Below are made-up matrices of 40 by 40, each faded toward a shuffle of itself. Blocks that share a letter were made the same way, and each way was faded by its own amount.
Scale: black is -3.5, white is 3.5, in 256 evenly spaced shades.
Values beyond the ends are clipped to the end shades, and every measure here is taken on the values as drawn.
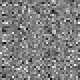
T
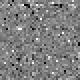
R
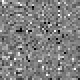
T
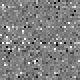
R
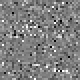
R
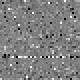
R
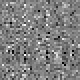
T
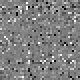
R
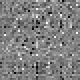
T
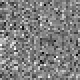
T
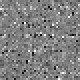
R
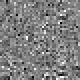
T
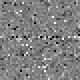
R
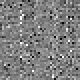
T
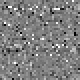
R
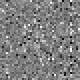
T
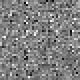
T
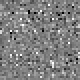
R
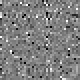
T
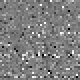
R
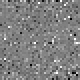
R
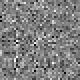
T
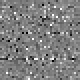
R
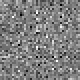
T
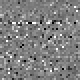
R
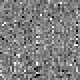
T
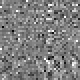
T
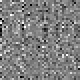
T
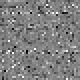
R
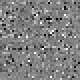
R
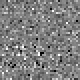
R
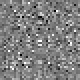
T
